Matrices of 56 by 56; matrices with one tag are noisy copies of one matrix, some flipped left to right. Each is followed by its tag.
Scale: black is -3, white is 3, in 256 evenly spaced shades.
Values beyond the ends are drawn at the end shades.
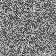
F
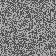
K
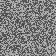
F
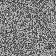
K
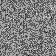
K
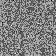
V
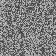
V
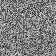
K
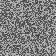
F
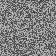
K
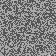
F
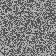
F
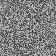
K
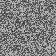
F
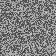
F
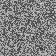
F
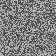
F
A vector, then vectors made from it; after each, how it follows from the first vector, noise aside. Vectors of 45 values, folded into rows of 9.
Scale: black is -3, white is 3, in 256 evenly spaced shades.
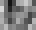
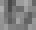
shrunk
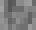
shrunk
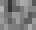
shrunk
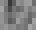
shrunk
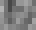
shrunk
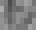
shrunk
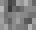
shrunk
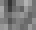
shrunk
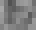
shrunk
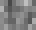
shrunk
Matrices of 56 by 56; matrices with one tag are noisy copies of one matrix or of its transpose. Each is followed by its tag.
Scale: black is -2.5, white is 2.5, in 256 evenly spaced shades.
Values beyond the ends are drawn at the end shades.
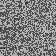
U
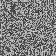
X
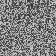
U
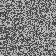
U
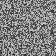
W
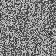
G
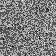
U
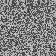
U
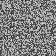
W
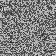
X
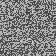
G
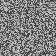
W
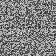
G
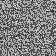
W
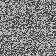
G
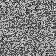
G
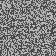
W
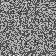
W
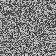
X
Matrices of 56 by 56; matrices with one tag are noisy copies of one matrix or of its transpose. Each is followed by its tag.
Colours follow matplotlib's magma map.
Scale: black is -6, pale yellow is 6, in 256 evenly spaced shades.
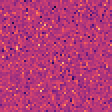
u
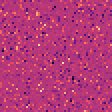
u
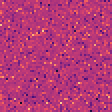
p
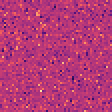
u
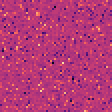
u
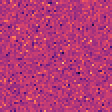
u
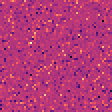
p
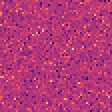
p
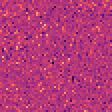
u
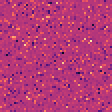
u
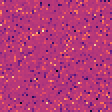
p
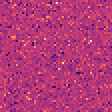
u
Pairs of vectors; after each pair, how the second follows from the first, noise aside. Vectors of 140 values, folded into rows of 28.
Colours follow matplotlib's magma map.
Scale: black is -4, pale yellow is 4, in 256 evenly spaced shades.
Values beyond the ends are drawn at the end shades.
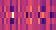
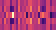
copied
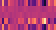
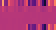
partly zeroed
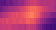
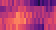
wrapped around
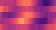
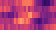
copied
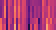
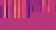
partly zeroed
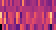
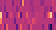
partly zeroed
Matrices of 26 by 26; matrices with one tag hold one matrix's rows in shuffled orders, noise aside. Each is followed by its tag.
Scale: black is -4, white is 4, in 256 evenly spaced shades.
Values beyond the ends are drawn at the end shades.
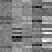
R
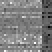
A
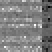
A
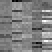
R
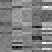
R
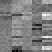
R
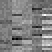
R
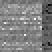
A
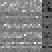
A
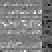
A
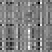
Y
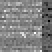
A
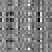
Y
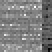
A
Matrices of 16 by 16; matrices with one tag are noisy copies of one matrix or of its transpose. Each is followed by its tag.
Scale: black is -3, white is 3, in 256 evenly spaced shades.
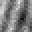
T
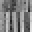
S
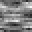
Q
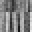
S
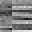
S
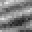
T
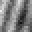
T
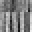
S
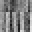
S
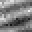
T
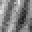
T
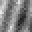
T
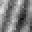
T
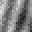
T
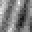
T
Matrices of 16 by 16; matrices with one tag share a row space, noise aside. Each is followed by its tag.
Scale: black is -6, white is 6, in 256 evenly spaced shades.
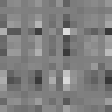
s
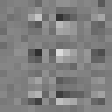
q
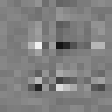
q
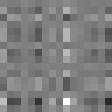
s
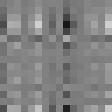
s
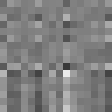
s
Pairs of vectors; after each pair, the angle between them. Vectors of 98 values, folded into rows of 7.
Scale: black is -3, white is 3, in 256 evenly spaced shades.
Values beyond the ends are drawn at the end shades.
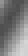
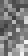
partly aligned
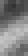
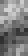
nearly opposite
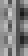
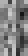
nearly parallel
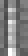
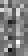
partly opposed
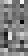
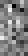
orthogonal
